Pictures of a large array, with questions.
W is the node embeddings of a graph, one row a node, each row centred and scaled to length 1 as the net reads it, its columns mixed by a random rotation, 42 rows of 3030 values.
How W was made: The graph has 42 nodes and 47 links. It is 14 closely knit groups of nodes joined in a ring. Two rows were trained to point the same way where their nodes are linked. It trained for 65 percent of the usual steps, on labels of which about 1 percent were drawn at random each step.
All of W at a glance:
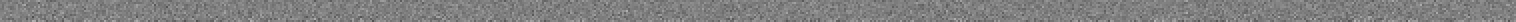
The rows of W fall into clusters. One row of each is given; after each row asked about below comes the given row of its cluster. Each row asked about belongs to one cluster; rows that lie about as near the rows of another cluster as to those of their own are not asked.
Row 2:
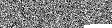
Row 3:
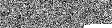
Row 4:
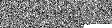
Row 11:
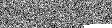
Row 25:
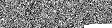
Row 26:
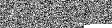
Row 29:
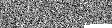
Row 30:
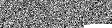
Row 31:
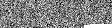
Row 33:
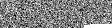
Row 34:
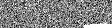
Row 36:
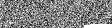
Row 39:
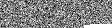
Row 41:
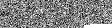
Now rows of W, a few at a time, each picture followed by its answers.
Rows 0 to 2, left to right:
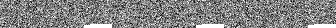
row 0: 41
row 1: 26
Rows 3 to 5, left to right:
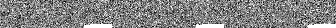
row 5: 34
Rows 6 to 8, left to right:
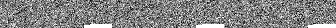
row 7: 30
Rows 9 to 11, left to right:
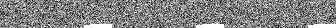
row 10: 34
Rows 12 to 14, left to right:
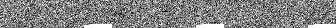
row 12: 25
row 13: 41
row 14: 36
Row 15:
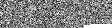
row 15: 39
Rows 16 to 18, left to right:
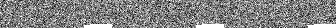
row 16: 39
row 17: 29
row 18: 11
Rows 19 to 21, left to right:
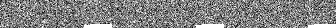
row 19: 4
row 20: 11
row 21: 31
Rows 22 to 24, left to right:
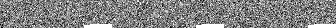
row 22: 30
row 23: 25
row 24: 33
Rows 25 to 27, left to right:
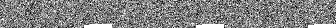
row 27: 2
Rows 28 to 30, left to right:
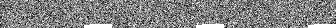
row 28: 26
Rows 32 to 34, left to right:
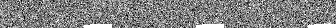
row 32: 2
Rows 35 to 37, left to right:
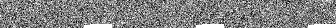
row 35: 33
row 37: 3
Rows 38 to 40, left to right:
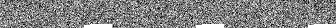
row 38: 36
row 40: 31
